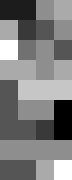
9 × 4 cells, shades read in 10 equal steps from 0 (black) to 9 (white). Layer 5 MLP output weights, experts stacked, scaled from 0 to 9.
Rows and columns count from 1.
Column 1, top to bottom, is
1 6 9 6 3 3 3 5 3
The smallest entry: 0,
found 2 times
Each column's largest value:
9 7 7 9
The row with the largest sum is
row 5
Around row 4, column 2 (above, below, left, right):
4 7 6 5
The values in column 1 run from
1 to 9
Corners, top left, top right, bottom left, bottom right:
1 6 3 9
